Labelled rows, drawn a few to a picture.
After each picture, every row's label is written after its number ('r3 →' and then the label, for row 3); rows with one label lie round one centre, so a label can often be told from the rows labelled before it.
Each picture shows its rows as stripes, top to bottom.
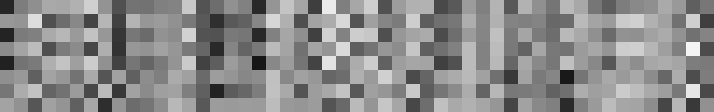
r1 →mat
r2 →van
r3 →mat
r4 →van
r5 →mat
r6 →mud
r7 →van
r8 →mud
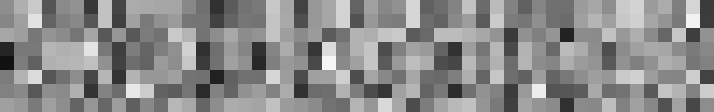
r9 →van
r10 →van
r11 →mud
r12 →mat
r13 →mat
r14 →van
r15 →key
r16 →mud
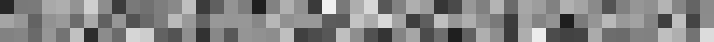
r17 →mat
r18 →mud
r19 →key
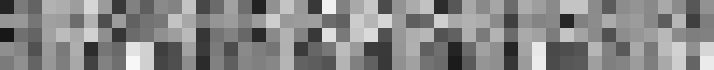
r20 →mat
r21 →mud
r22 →mat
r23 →key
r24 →key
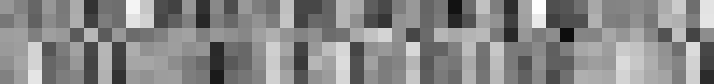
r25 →key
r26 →key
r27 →mud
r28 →van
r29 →van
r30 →van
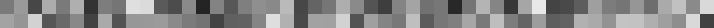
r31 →key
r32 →van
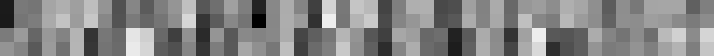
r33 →mat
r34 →mat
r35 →key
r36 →key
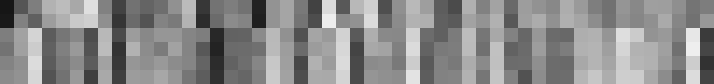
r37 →mat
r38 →mat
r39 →van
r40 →van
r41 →van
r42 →van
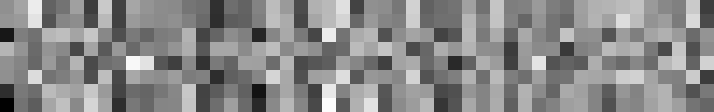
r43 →van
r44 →van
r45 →mat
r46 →mud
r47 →key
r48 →van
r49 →mat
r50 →mat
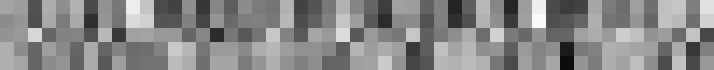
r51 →key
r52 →key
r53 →van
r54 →mud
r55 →mud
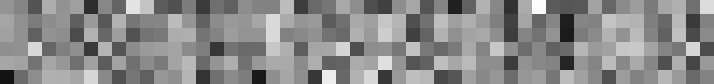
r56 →key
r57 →mud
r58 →mud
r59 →van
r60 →mud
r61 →mat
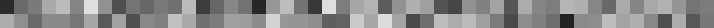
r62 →mat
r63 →mud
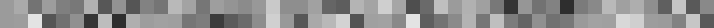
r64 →mud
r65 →van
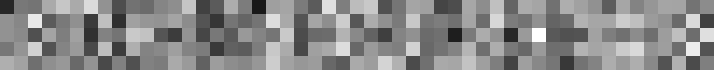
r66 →mat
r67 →van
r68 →key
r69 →van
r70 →mud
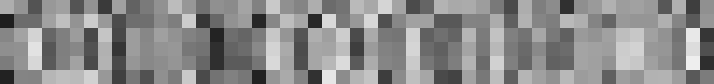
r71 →mud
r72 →mat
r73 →van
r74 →van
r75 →van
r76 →mat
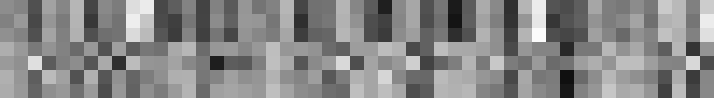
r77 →key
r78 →key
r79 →key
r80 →mud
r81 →van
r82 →mud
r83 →mud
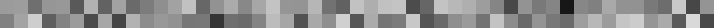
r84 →mud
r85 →van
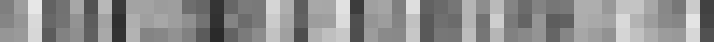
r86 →van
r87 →van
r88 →van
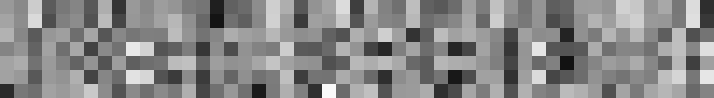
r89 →van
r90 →van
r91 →mud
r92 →key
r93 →mud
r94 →key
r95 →mat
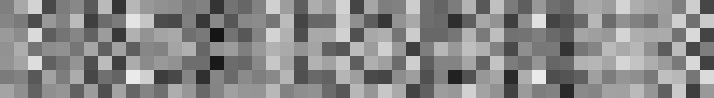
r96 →van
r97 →key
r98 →van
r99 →mud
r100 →van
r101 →key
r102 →mud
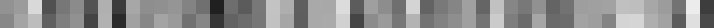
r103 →van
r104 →van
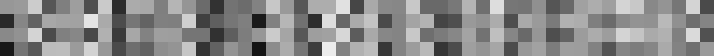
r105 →van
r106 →mat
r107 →van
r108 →mat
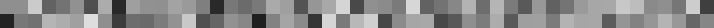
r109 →van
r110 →mat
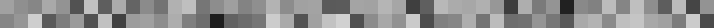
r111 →mud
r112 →van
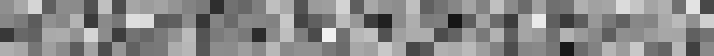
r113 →van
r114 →key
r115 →mat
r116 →mud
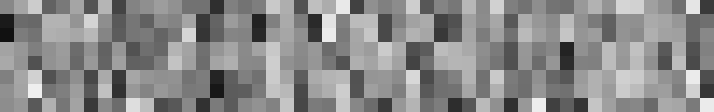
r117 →van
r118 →mat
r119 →mat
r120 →mud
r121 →mud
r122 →van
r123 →van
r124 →key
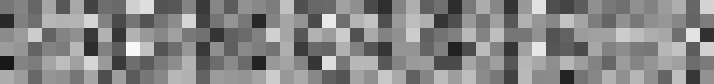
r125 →key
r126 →mat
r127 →van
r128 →key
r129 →mat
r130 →mud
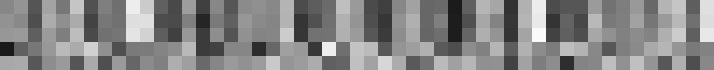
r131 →key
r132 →key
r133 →key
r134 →mat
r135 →mud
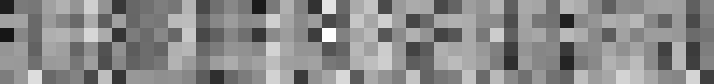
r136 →mat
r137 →mud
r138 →mat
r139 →mud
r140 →mud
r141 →van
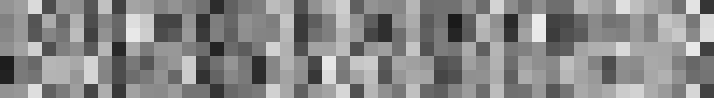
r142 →van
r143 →key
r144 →key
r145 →van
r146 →mat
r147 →mat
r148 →van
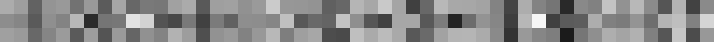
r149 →mud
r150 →key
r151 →mud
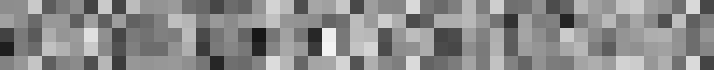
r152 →van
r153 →mud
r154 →mat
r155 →mat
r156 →van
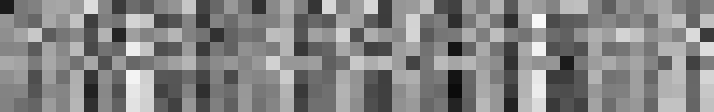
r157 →mat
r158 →key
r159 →van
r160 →key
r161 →mud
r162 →key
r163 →key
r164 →key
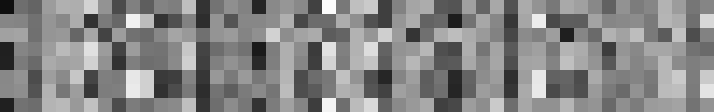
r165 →mat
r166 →key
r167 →mud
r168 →mat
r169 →mat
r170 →key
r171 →key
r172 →mat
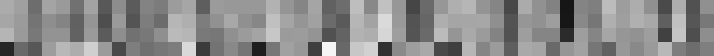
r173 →mud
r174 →mud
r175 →mud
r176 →mat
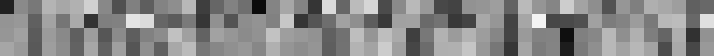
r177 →mat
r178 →key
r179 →mud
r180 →mud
